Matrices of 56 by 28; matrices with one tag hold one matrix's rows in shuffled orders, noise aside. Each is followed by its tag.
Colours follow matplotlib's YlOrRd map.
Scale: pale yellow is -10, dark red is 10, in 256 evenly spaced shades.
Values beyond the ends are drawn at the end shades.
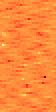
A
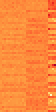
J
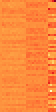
J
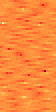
A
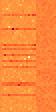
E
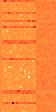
E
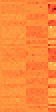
J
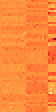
J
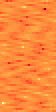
A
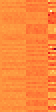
J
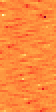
A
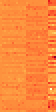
J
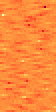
A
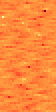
A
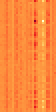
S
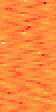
A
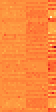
J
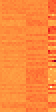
J
